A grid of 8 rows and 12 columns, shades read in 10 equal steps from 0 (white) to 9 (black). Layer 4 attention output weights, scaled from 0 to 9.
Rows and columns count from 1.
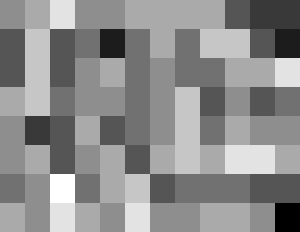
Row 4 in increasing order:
2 2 3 4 4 4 4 5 5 5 6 6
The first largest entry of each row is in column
11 5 1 9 2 3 7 12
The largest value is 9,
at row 8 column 12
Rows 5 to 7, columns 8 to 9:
2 5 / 2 3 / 5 5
